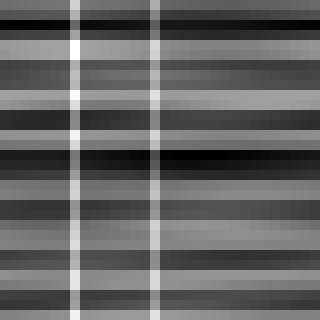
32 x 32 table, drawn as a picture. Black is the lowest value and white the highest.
Odd lines: columns 8 and 16. Grain: streaks across. Average level on the scale: 40%. Stripes: horizontal, repeating 7 times. Slope: none. Histogram: bell-shaped.
